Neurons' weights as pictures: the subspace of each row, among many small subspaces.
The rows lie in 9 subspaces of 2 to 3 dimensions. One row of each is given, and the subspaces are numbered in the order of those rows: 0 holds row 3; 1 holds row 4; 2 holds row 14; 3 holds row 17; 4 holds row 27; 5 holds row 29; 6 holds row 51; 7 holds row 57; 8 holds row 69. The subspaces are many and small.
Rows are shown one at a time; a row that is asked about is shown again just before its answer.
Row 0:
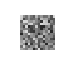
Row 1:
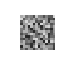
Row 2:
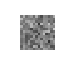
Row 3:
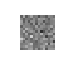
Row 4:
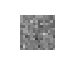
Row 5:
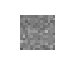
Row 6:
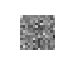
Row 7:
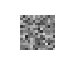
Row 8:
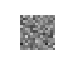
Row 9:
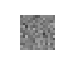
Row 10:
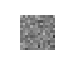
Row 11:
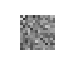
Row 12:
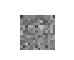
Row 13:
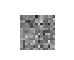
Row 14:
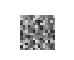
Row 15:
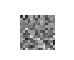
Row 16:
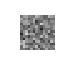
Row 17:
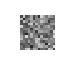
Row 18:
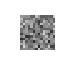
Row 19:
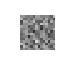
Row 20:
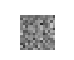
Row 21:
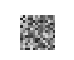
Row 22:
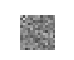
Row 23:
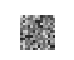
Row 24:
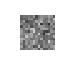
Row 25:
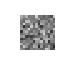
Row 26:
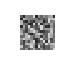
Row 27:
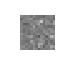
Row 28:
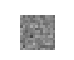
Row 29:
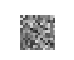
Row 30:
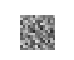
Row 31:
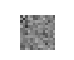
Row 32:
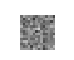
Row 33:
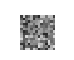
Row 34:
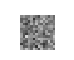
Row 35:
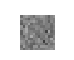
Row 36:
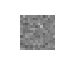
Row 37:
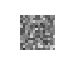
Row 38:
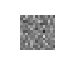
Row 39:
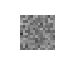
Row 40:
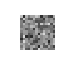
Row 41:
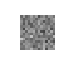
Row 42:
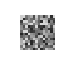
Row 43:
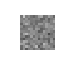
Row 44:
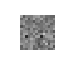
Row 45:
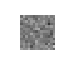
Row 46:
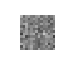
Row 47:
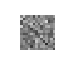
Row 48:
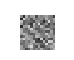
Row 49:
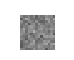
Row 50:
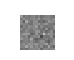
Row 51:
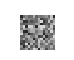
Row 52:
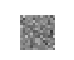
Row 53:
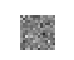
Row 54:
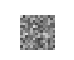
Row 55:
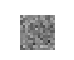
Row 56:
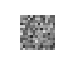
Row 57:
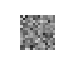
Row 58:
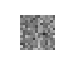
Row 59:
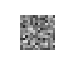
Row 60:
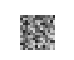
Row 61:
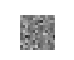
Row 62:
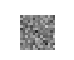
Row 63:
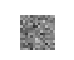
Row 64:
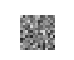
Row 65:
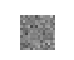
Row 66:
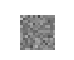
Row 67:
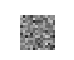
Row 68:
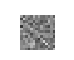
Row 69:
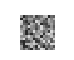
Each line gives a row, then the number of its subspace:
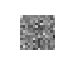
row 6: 6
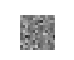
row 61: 2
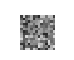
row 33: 3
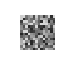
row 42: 6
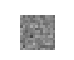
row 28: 4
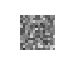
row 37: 4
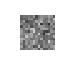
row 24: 5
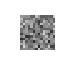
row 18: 7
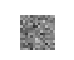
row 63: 0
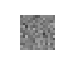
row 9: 1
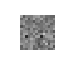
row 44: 1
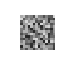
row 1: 3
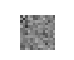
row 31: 7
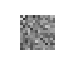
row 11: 5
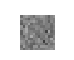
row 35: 4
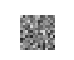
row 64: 0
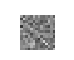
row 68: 3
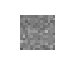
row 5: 8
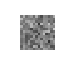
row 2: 5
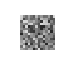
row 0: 6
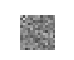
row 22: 7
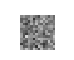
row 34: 8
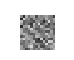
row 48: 7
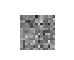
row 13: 5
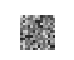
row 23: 7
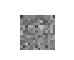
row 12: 6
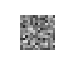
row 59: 8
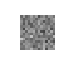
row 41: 0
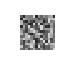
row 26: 3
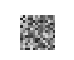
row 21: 7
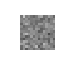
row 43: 8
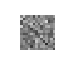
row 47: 3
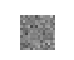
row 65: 0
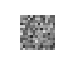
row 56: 4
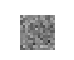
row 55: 4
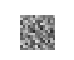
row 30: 2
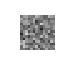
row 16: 8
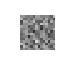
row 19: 2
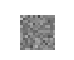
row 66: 3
